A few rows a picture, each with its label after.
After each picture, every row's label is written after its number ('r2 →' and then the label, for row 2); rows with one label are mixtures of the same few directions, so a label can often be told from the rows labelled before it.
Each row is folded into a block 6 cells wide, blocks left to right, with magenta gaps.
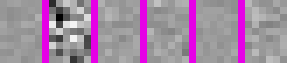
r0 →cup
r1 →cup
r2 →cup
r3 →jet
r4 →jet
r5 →cup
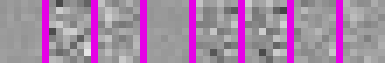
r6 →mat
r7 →jet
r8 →cup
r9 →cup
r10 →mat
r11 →mat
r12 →jet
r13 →cup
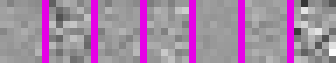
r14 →jet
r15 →cup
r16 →jet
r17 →mat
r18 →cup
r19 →cup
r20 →jet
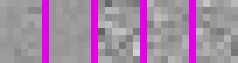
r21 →mat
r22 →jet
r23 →jet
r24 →cup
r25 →jet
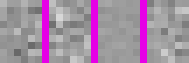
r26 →mat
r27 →cup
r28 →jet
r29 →mat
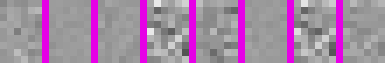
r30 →mat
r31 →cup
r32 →cup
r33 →jet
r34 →mat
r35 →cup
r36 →jet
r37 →jet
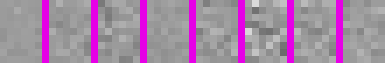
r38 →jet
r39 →jet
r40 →cup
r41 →mat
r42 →jet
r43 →jet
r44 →jet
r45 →mat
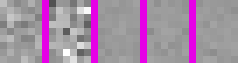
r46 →cup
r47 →mat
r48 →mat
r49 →jet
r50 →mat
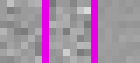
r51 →jet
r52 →mat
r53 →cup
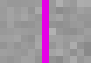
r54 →cup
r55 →jet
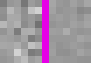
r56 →mat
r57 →mat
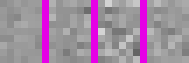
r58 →cup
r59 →mat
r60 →jet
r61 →jet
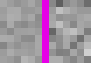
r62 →cup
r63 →jet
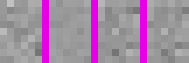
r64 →jet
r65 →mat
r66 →mat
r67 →mat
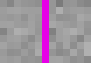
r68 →jet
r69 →jet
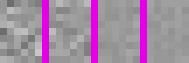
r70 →jet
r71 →jet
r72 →mat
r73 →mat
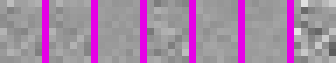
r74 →jet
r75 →jet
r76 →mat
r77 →jet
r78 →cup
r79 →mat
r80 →jet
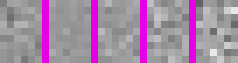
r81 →cup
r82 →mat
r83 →jet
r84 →cup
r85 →mat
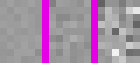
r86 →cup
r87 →cup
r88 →mat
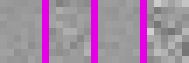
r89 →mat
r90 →jet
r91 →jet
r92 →jet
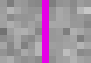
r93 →jet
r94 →mat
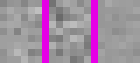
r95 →mat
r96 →cup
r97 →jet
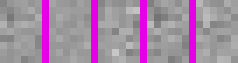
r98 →cup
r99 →cup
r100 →mat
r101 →cup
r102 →cup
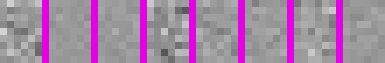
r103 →jet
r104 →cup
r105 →mat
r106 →mat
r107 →jet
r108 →jet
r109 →mat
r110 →cup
